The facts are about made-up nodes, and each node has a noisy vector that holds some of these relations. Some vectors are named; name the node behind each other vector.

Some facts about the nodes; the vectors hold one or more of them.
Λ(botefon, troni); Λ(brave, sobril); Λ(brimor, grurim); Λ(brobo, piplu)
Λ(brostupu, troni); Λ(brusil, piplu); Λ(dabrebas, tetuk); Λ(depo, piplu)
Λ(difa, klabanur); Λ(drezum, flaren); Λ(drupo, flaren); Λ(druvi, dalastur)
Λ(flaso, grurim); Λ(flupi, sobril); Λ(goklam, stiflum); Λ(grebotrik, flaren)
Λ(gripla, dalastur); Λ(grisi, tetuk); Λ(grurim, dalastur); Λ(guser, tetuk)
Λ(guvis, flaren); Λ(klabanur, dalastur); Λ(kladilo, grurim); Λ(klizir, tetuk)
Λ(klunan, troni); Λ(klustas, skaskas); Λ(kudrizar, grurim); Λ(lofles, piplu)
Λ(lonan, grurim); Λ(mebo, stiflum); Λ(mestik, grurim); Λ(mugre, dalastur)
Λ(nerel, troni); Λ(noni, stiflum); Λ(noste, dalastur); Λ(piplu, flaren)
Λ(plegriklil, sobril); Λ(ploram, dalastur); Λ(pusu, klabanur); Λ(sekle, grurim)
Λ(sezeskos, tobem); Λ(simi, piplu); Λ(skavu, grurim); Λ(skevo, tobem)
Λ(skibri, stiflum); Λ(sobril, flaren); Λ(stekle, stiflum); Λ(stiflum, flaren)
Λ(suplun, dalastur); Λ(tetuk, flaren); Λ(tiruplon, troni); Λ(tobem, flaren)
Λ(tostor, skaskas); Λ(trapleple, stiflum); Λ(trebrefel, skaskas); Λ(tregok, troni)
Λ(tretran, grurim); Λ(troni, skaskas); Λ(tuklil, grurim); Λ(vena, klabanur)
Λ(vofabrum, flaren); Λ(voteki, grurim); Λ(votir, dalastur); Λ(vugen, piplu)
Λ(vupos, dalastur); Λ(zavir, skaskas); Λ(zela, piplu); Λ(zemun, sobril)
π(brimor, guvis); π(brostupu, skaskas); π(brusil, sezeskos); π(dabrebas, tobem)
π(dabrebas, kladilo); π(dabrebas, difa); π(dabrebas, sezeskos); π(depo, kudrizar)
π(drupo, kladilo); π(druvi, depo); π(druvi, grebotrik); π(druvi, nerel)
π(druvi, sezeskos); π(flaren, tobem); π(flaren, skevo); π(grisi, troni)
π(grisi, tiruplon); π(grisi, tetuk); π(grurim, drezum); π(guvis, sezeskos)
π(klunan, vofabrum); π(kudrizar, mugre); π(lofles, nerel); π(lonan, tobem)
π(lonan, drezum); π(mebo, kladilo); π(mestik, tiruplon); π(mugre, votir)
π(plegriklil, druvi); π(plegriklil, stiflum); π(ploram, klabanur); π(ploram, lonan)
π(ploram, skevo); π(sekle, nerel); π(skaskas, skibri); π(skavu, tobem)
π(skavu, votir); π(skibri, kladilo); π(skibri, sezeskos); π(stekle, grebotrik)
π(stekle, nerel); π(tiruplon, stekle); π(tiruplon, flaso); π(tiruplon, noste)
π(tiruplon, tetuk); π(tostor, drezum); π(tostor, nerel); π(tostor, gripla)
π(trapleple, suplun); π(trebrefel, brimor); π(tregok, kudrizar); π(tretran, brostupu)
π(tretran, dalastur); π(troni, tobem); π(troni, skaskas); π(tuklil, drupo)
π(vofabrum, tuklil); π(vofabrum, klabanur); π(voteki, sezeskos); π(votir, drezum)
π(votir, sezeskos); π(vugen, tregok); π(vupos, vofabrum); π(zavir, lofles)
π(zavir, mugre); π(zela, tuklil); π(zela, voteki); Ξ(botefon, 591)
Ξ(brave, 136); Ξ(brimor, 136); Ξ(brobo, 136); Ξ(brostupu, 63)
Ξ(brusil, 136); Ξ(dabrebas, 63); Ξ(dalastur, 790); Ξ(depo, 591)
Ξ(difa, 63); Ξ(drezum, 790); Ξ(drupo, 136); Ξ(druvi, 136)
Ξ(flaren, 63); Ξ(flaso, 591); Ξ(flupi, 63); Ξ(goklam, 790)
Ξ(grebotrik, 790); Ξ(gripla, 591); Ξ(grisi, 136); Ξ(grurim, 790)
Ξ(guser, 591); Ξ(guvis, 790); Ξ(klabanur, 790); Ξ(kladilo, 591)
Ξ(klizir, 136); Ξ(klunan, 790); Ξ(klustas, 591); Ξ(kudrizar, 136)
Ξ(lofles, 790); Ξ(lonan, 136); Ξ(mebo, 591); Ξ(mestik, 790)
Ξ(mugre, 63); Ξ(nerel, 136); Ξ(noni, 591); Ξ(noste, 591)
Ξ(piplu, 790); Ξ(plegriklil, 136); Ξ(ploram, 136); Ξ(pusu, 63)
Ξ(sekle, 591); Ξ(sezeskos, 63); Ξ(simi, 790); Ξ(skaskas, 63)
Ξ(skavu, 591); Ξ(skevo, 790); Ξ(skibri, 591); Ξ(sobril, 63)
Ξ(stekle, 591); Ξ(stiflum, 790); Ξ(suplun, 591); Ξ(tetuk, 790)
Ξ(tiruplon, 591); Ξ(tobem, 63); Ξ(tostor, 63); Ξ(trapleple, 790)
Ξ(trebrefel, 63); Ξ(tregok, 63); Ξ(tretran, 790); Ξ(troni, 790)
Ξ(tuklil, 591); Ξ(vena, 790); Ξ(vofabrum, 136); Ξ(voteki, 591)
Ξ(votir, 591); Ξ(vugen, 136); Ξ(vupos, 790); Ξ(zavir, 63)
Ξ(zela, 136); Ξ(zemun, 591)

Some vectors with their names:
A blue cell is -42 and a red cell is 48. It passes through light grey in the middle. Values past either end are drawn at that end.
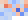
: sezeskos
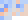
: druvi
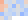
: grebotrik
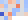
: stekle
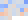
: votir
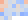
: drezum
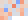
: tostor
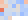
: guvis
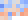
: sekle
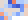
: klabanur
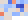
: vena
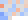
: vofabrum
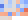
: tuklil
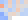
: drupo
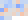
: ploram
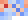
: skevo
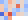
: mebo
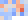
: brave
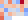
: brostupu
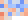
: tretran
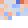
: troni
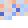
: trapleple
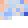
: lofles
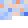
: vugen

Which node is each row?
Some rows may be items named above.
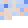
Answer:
gripla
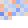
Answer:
goklam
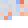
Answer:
skaskas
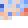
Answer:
flaso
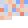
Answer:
klustas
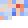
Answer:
zemun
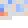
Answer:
mugre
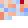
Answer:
tregok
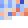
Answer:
brimor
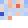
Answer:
guser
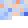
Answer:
vugen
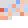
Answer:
trebrefel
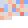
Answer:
klustas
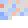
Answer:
vofabrum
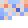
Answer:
tobem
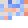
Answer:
grurim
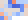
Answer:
klabanur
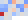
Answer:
difa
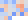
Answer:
sobril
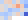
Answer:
depo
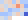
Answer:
depo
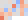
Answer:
zavir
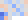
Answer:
tetuk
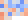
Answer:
tretran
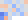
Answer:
tetuk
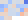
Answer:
noste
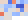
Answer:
vena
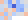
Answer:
dalastur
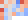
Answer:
klunan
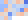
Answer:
suplun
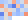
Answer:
stiflum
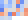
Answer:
kudrizar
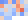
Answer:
plegriklil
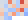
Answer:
nerel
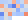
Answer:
stiflum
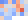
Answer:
plegriklil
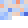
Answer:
vugen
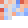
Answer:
klunan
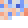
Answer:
mestik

